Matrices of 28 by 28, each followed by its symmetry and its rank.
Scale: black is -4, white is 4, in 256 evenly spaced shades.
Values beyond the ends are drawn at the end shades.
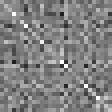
symmetric, rank five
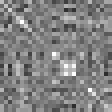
symmetric, rank five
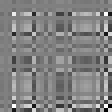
symmetric, rank one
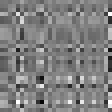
neither, rank two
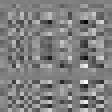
neither, rank two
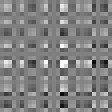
symmetric, rank one
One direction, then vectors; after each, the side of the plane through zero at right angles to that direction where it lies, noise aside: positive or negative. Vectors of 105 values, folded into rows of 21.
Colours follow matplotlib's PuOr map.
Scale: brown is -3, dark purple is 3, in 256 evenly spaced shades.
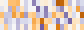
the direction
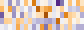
negative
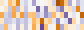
positive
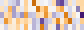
negative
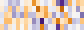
negative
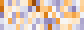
negative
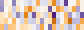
negative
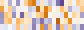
negative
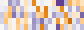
negative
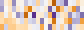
negative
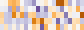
positive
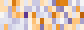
positive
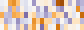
positive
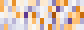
positive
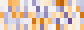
positive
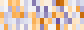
positive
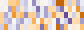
positive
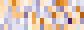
positive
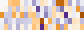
positive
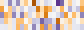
negative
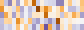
negative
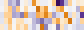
negative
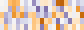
positive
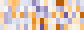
positive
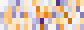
negative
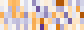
positive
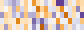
negative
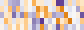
negative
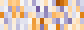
positive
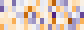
negative
